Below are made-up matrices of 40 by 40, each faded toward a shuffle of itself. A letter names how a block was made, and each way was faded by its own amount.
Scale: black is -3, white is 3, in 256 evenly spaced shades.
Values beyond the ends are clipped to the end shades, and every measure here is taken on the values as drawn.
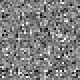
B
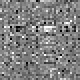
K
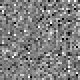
B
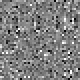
B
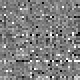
K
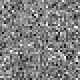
B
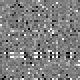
K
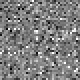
B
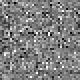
B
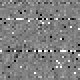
K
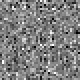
B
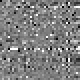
K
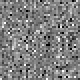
B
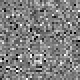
B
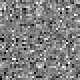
B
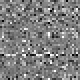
K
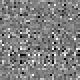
K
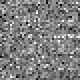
B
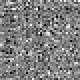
B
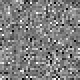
B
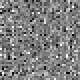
B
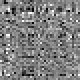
K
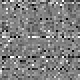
K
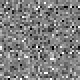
B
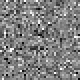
B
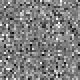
B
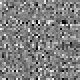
K
